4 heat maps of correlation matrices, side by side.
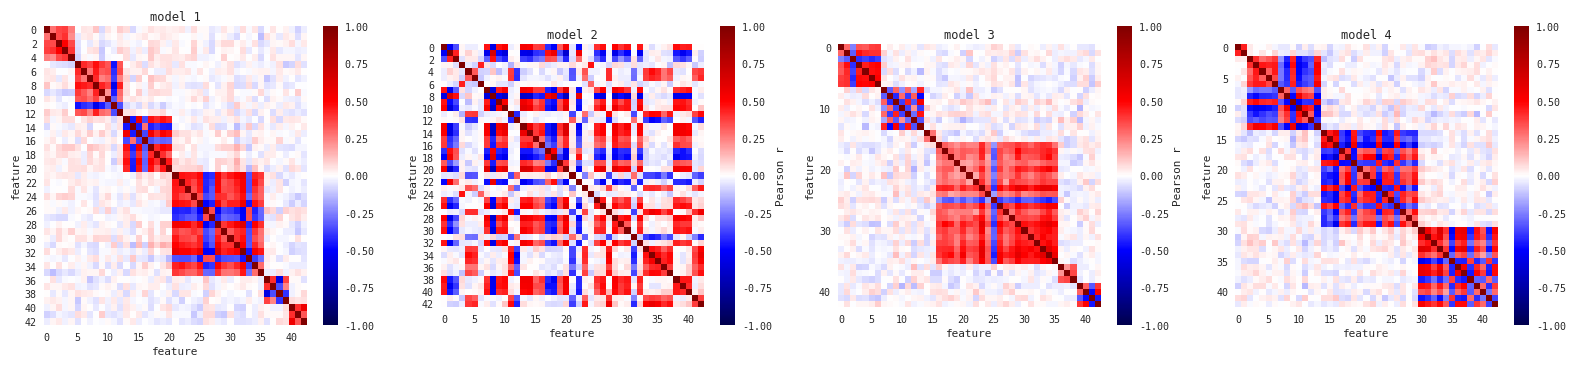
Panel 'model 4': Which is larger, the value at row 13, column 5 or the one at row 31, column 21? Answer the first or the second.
the first
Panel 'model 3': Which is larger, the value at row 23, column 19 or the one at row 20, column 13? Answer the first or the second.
the first
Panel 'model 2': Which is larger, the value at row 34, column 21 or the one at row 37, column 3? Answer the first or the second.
the second
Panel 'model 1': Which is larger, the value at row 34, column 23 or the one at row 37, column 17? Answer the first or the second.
the first
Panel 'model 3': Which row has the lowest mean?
25
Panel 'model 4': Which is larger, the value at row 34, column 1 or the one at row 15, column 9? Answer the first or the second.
the first
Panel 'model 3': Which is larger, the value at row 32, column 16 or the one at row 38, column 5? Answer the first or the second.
the first
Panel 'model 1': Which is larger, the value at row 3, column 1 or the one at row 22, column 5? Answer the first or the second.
the first
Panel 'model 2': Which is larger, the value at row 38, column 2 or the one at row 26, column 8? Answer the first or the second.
the first
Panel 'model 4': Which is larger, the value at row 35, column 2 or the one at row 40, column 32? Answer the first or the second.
the second
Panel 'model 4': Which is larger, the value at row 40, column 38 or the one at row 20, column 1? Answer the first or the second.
the second
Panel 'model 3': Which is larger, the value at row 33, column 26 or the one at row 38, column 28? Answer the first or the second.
the first
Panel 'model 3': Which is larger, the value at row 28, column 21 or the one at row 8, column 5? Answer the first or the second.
the first
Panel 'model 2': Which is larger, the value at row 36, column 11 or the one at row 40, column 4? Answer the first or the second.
the first
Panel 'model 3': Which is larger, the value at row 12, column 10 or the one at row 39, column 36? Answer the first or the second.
the first
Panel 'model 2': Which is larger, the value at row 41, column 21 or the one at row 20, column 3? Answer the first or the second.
the second
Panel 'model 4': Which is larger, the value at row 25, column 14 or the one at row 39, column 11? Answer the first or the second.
the second
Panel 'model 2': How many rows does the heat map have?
43
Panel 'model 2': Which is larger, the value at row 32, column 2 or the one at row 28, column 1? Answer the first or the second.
the first
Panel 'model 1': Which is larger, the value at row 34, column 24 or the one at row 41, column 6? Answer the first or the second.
the first
